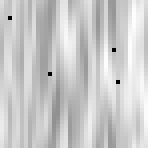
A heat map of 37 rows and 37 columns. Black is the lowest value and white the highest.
Four lone cells stand out, each far lower than its neighbours. Streaks run downward. Overall the values sit about 80% of the way up the scale. The values are skewed, with a long tail toward low values.
